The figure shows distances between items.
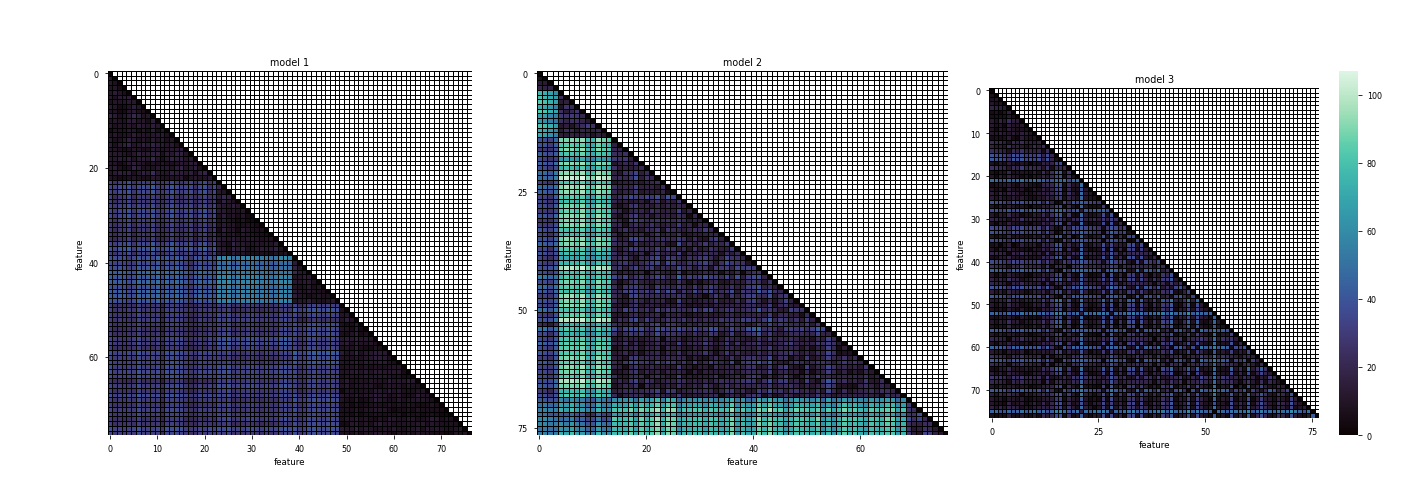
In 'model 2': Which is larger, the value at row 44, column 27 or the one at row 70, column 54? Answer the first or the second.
the second
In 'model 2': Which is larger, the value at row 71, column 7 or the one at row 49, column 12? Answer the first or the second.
the second
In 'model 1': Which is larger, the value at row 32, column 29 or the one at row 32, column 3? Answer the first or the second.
the second
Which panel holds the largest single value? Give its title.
model 2
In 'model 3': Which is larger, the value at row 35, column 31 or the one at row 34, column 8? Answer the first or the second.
the first
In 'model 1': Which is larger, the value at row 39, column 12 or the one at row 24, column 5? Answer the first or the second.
the first
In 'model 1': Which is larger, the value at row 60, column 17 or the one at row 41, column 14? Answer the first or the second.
the second
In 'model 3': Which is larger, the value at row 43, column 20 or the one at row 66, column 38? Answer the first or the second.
the second
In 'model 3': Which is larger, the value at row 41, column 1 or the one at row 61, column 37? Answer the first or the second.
the first
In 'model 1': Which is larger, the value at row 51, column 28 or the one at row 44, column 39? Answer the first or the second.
the first
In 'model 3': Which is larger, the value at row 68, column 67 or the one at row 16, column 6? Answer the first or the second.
the second
